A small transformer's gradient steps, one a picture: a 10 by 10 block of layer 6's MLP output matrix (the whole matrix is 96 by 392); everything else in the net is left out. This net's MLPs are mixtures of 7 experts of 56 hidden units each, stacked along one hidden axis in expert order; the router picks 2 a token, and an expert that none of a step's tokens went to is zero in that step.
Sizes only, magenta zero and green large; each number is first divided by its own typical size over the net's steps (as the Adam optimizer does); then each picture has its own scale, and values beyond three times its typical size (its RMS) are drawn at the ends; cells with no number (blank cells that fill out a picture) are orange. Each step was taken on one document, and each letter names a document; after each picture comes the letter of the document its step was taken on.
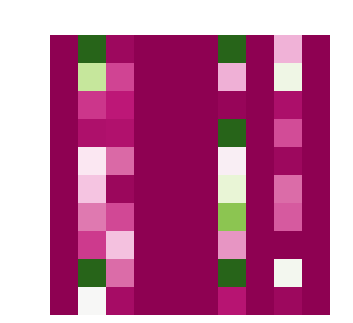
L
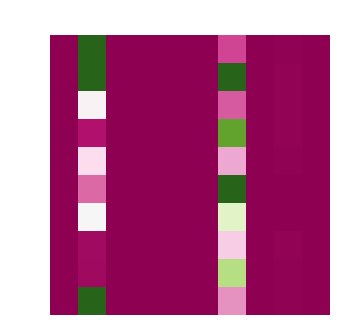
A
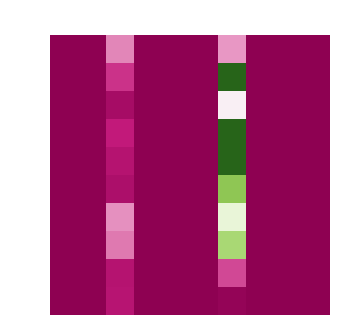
L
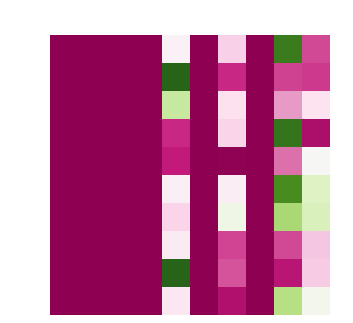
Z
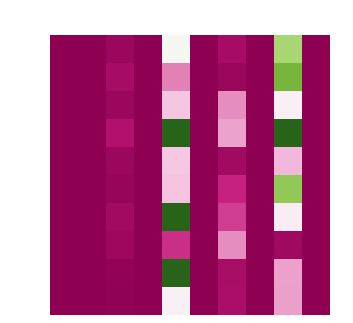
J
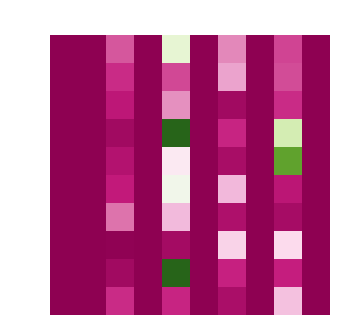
J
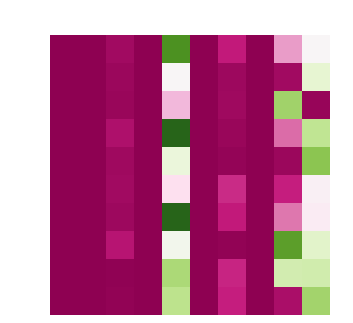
Z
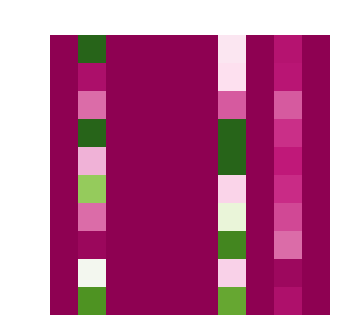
A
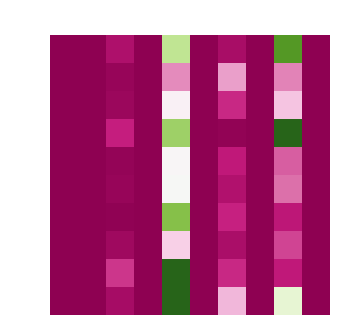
J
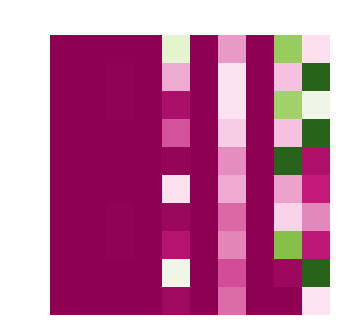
Z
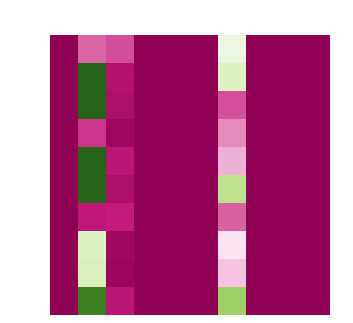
A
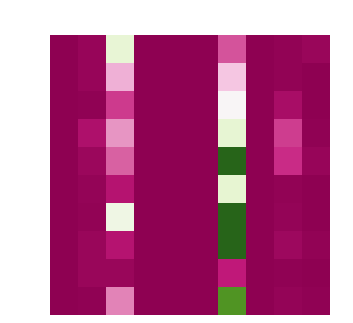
L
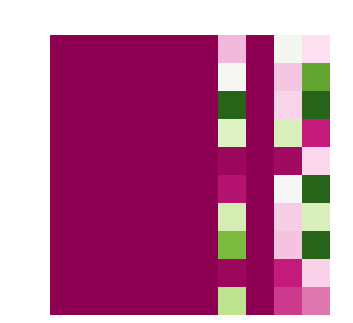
Z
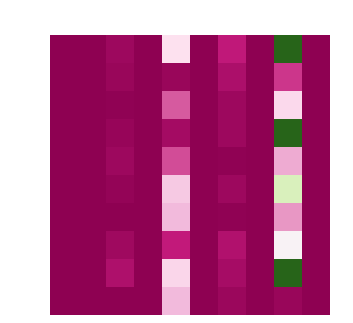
J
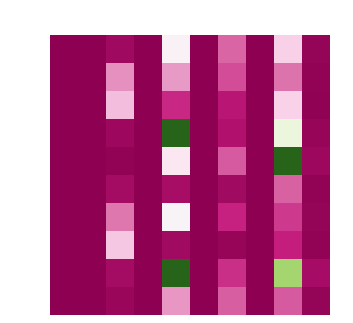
J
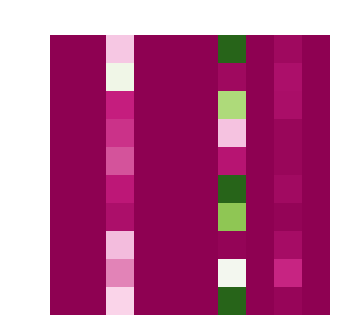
L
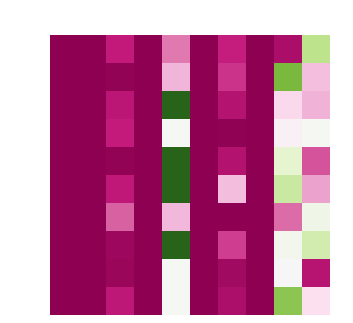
Z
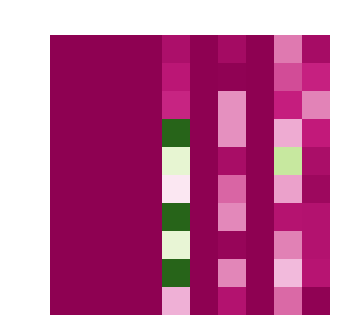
J
